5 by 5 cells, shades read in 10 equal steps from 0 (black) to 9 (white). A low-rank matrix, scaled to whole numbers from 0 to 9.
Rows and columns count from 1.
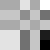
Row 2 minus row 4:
-1 -1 1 0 3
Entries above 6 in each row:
2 3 2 3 3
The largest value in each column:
8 8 8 7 9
